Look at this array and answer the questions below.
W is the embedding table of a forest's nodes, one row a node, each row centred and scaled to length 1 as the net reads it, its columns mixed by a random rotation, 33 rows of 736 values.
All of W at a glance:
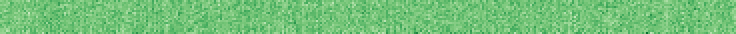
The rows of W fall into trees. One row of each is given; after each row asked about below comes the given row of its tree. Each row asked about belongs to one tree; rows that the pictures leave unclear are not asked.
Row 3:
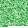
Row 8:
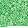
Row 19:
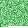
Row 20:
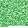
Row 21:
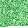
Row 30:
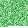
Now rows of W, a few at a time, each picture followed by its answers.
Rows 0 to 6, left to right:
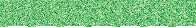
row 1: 19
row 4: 20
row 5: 3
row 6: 3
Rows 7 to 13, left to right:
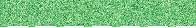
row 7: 8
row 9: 21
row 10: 20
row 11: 30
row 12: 19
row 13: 19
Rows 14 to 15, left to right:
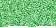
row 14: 19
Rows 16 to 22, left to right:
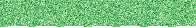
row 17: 21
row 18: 30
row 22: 19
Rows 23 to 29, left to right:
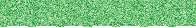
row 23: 8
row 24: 21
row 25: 30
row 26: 20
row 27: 30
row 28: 30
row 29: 3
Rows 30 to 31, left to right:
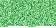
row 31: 30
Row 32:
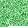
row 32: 20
